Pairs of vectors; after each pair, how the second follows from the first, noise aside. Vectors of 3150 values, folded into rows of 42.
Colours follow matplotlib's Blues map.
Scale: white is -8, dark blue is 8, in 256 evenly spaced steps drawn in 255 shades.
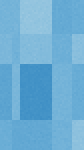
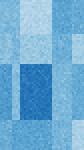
scaled up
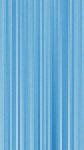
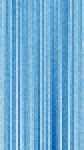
scaled up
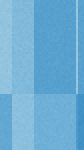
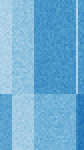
scaled up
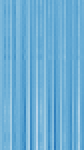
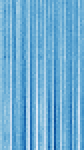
scaled up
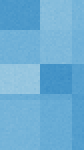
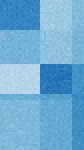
scaled up
